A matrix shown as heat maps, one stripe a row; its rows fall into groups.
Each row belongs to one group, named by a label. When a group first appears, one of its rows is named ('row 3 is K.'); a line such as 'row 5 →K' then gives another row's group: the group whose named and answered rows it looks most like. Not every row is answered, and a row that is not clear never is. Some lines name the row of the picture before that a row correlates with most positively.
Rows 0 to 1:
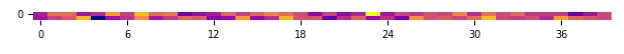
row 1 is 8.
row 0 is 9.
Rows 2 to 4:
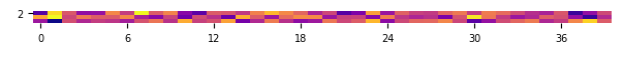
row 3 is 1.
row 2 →9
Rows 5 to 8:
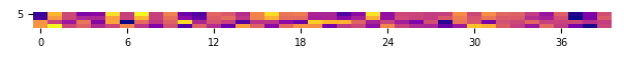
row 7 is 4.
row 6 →9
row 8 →1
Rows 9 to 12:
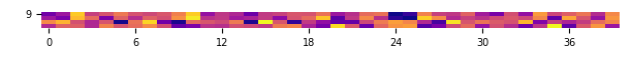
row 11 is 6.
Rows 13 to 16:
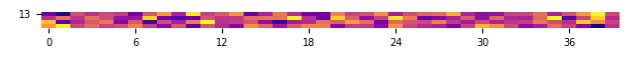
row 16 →1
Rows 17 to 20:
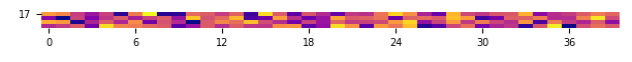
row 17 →6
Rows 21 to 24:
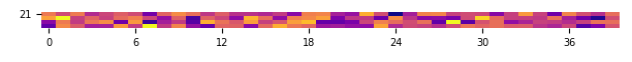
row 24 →9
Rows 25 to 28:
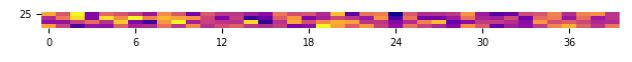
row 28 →4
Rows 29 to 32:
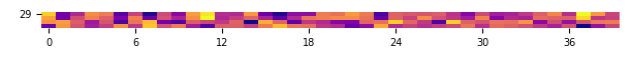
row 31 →6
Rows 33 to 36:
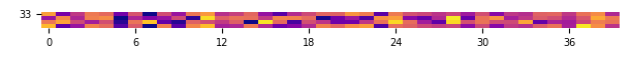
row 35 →6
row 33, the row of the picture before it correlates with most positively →29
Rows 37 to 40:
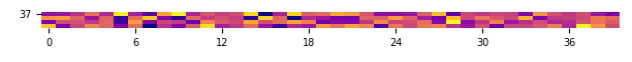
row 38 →6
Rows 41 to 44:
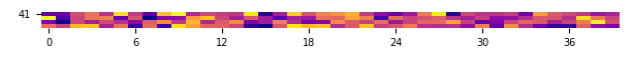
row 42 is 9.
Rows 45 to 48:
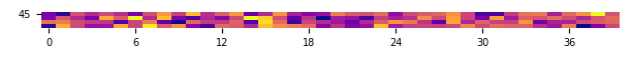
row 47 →6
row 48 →9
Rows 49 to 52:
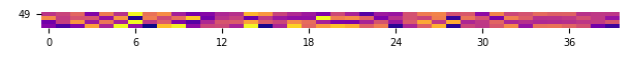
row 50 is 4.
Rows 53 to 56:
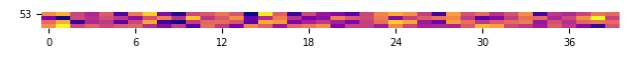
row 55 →6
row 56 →1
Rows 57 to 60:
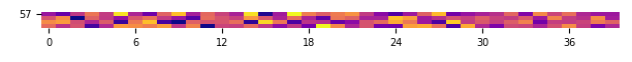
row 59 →6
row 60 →4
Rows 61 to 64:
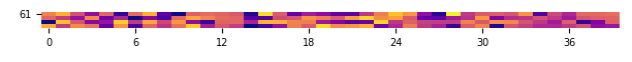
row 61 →6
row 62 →4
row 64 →4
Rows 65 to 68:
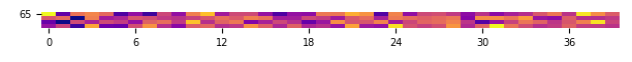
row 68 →8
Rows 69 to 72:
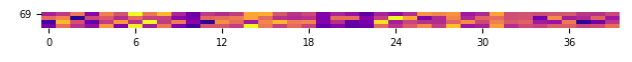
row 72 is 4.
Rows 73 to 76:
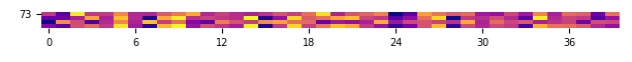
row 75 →9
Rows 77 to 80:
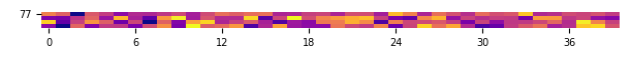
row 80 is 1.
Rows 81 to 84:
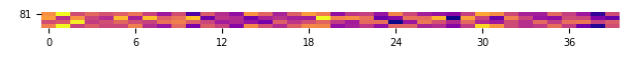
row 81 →1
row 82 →4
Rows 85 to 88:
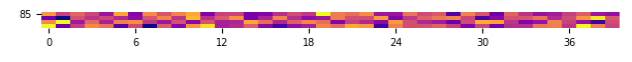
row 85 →4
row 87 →1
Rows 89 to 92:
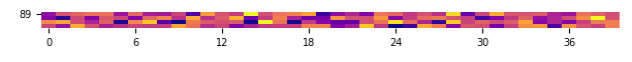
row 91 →6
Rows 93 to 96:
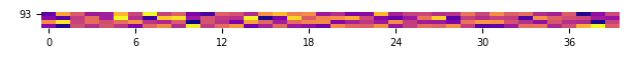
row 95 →1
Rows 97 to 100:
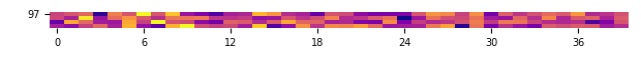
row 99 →9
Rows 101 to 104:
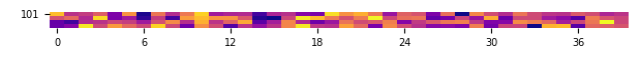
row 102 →4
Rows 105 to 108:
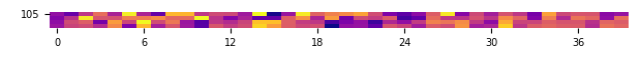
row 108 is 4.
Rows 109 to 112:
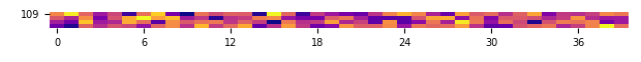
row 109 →6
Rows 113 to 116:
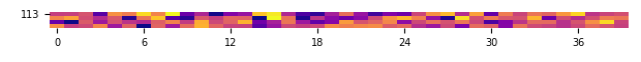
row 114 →6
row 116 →4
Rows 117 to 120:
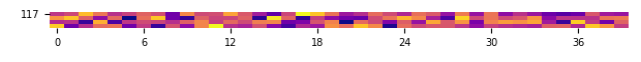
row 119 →8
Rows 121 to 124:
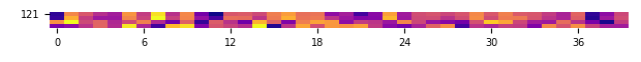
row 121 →9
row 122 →9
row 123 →1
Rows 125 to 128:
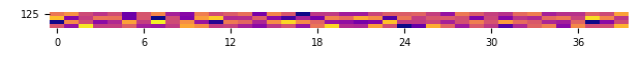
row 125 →6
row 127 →9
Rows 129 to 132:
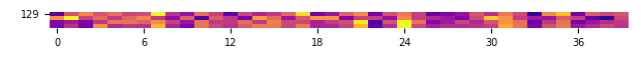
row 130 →1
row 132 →8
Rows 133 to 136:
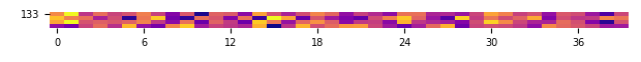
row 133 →1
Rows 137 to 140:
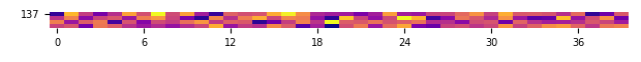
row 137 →9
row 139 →4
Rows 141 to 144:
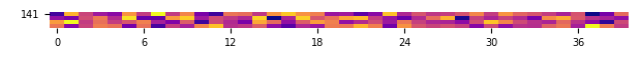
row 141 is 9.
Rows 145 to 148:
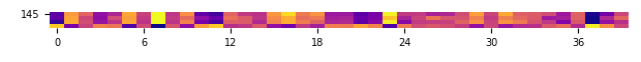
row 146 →9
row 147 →9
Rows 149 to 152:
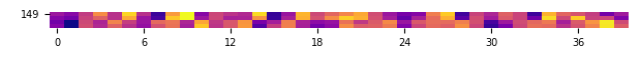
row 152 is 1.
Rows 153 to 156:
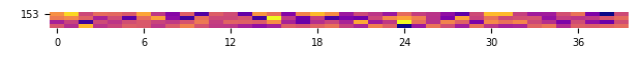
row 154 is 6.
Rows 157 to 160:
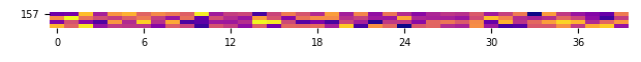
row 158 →1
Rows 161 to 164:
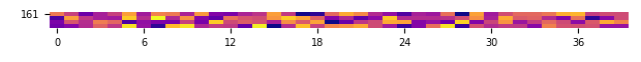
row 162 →9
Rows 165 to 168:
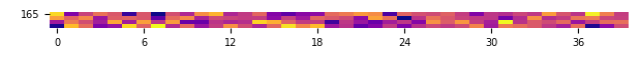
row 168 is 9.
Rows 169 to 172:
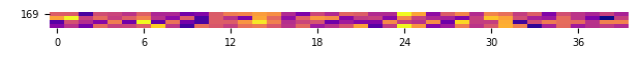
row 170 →1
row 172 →8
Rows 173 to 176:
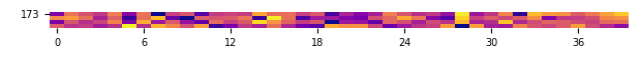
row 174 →6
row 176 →4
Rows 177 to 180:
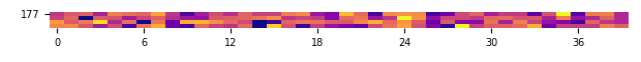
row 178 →8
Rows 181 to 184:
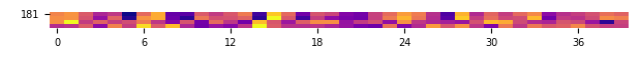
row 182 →6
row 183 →1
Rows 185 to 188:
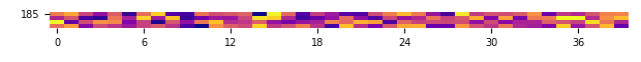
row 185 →6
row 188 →8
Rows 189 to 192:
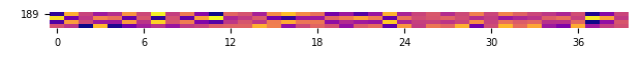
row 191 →9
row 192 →8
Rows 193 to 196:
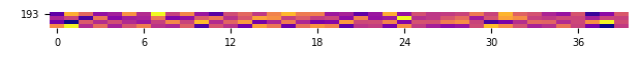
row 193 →9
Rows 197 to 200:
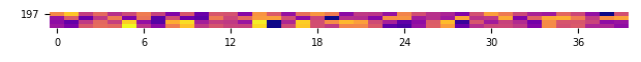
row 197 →1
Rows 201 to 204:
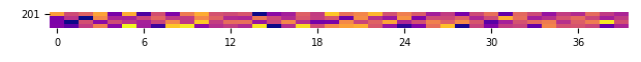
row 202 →8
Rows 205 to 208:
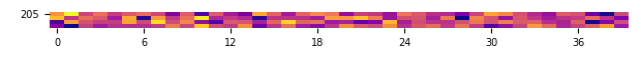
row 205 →1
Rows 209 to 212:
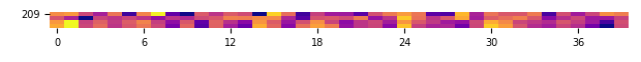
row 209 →6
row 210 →8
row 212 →1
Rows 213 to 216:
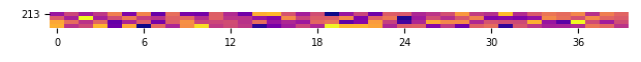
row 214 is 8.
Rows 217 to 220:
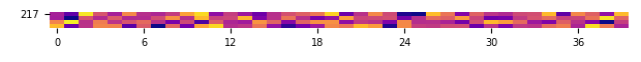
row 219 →1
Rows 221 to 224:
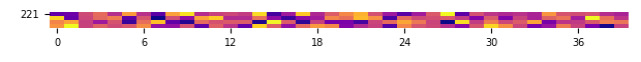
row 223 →6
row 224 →1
